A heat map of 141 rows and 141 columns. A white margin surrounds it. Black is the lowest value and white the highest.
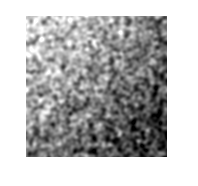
The halves do not mirror each other. The ninth with the highest average is the top left. The field is mottled with small blotches. The ninth with the lowest average is the bottom right. Values rise toward the top left. The histogram is bell-shaped. No row or column stands out. No regular stripes run through it.
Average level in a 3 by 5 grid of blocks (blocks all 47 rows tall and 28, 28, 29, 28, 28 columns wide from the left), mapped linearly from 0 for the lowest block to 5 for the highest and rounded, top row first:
55432 | 43321 | 32210
